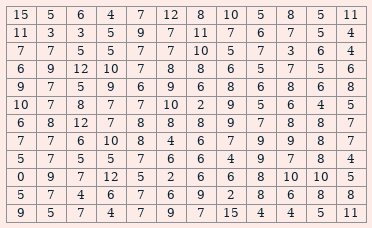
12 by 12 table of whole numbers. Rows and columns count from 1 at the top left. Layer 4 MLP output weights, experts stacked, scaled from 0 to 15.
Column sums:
90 81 80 84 85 88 87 88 79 83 78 80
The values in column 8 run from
2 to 15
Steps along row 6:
down up down same up down up down up down up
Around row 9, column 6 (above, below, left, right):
4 2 7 6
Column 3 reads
6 3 5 12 5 8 12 6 5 7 4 7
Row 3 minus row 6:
-3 0 -3 -2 0 -3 8 -4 2 -3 2 -1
